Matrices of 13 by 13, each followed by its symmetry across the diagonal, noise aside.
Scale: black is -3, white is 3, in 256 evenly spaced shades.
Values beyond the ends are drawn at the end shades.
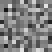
antisymmetric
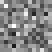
symmetric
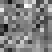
antisymmetric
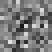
symmetric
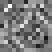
symmetric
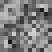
symmetric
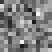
neither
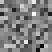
neither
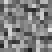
antisymmetric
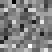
neither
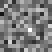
symmetric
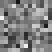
antisymmetric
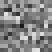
neither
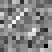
symmetric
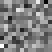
antisymmetric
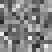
neither
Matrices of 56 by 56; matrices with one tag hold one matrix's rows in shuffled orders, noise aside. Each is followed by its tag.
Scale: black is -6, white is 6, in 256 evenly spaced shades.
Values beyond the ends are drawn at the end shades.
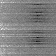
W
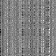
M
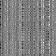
M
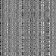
M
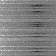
W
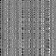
M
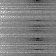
W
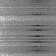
W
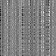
M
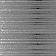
W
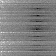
W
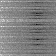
W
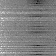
W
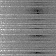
W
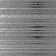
W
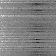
W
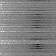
W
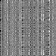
M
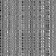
M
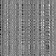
M
